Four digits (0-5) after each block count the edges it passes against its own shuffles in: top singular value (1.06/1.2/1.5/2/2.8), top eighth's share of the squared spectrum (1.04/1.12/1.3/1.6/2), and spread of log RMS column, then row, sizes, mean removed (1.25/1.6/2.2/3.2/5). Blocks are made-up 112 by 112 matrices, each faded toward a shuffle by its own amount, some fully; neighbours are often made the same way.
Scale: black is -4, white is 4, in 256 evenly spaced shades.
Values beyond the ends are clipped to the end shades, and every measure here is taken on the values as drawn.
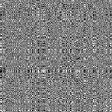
5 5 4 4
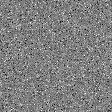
1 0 0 0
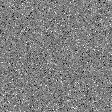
0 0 0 0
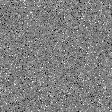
1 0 0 0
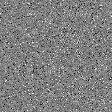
3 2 1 1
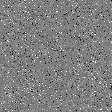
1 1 1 0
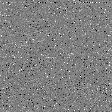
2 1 1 1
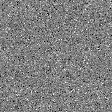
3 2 0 0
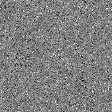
1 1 2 0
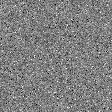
0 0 0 0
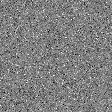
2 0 0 0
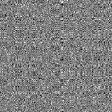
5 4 3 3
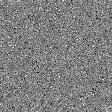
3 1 0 0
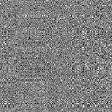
5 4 3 3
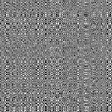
5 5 4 4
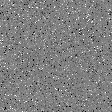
0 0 0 0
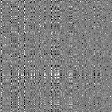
5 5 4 3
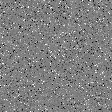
0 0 0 0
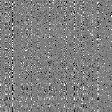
5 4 3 2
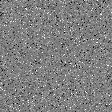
1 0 0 0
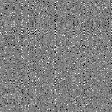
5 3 2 2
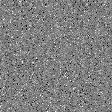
3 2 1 0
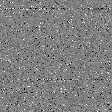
2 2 0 2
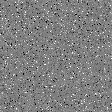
2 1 0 0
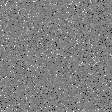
0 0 0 0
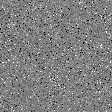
0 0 0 0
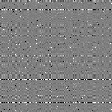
5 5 2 3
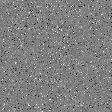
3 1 0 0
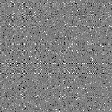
5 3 2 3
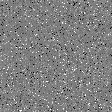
2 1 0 0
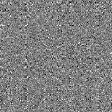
4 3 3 2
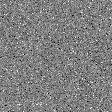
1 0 0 0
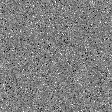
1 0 0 0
